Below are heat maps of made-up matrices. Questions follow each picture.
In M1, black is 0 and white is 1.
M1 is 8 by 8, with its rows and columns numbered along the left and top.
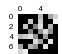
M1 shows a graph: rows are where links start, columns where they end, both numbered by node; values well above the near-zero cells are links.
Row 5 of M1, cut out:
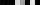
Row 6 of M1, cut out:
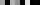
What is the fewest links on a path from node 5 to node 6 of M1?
1
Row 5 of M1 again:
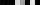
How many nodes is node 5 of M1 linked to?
3
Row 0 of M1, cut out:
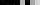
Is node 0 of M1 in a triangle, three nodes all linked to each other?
no
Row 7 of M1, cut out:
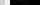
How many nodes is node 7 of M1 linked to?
2
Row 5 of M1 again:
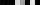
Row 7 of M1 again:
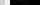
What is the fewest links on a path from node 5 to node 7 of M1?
3
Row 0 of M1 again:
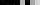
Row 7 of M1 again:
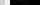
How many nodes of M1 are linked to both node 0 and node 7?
0
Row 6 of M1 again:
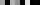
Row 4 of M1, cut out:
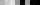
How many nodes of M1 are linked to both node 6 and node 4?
4
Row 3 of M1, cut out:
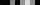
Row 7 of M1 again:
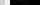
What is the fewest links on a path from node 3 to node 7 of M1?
3
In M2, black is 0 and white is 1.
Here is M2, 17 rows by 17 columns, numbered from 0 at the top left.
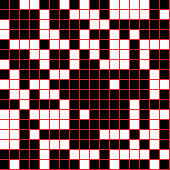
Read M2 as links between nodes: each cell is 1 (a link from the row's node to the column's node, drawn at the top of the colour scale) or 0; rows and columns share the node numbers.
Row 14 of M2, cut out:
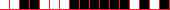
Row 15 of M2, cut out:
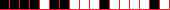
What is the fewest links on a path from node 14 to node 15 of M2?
1
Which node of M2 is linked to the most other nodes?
node 4
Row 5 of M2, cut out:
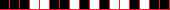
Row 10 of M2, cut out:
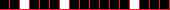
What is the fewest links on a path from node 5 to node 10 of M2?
3
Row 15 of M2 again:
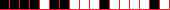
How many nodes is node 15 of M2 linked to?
9
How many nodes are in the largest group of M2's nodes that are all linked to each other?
5
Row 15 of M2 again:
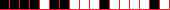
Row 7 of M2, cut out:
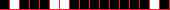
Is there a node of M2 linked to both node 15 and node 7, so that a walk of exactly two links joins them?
no
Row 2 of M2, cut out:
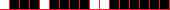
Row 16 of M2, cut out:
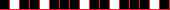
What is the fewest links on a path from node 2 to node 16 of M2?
2
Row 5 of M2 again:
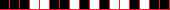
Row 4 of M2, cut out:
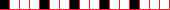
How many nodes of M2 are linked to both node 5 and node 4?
5
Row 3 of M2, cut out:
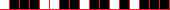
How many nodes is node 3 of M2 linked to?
6
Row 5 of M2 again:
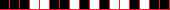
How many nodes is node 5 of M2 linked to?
7
